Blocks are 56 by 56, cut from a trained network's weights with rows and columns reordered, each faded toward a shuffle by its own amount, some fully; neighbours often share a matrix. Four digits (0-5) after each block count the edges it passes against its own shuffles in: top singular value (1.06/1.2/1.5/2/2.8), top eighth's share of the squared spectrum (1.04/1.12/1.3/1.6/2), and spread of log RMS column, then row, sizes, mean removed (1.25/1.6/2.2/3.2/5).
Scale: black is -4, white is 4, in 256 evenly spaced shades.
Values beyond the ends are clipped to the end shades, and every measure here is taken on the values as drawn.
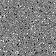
1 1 0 1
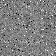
2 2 0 1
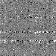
3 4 1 2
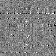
3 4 1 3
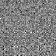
3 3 1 1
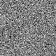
2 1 0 0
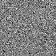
2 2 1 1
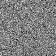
1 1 0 0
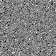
0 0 0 0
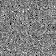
2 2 0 1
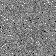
0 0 0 0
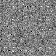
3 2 0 1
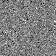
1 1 0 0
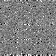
3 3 0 2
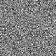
3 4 0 2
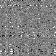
3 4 0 2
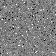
0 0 0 0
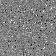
1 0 0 0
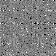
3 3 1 2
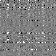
3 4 1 3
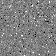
1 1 0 0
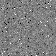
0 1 0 0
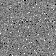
1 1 0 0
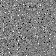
1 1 0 0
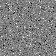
0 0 0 0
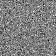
0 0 0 0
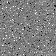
0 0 0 0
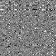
3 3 1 2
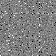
3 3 1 1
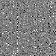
2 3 1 1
